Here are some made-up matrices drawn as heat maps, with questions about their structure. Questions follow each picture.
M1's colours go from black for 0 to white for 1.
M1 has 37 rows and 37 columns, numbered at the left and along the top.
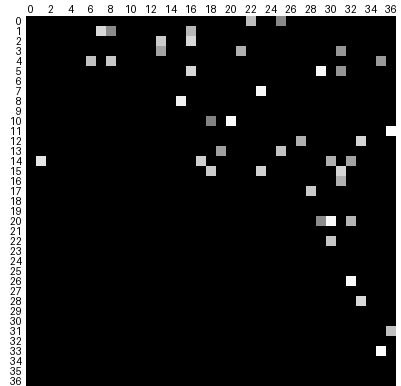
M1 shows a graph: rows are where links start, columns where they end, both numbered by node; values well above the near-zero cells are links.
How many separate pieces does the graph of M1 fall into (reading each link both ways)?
4
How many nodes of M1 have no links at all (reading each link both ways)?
3
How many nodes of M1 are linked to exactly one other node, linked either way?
6
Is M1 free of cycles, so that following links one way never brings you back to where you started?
yes
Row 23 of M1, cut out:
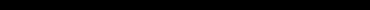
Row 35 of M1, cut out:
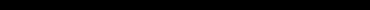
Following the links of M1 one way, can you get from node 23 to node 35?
no
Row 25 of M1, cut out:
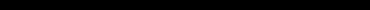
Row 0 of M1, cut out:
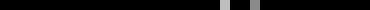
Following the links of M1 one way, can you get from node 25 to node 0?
no
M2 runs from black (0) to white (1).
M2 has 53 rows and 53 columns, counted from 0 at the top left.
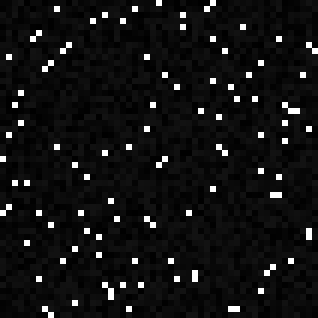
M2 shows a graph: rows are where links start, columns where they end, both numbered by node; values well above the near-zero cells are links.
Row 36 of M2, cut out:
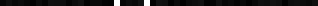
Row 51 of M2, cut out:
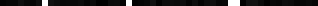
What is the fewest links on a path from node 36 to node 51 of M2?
3
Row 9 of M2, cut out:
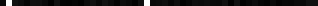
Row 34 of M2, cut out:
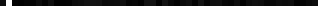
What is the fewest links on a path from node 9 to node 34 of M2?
2
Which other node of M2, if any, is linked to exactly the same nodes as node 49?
node 33
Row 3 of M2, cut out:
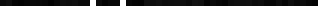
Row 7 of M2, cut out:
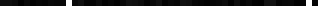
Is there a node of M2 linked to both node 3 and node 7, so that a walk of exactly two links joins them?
no
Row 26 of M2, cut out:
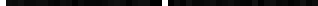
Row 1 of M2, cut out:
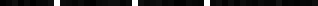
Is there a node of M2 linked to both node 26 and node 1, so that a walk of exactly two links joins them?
no
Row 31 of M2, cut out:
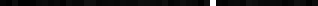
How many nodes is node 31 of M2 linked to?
1
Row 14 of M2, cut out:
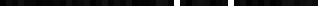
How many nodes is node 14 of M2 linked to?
2
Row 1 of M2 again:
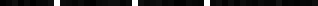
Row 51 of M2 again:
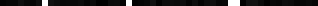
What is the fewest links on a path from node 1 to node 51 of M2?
4
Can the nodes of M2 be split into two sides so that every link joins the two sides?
yes
